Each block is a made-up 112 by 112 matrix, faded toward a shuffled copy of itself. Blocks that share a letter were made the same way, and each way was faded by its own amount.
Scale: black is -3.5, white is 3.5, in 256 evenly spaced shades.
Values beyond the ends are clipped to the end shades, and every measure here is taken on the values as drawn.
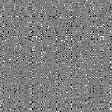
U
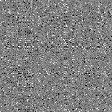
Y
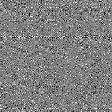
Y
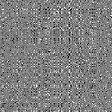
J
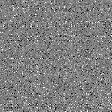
Y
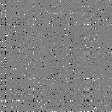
U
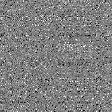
Y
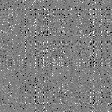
U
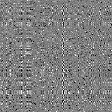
J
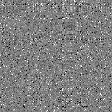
Y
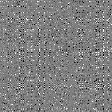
U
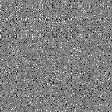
Y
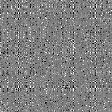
J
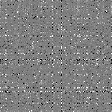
U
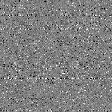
Y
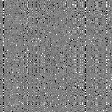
J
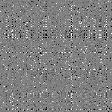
U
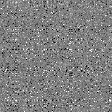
Y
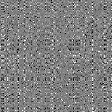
J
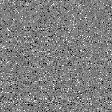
Y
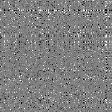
U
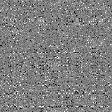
Y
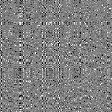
J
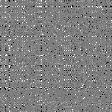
U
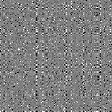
J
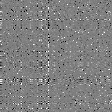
U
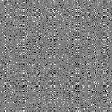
J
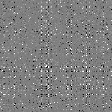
U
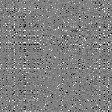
U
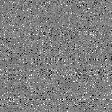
Y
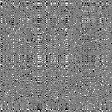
J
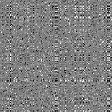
J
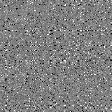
Y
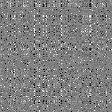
U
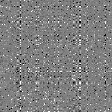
U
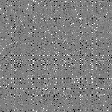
U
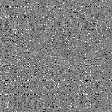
Y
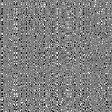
J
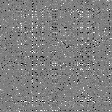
U
